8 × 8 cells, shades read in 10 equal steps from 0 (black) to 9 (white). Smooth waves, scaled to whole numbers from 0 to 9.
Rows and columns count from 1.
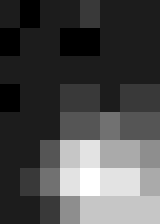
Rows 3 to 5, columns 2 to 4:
1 1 1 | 1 1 2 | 1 1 3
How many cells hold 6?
3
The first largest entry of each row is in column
5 2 1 4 6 5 5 5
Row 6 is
1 1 3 7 8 6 6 5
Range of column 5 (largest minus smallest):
9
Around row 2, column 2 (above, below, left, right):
0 1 0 1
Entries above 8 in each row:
0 0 0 0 0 0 1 0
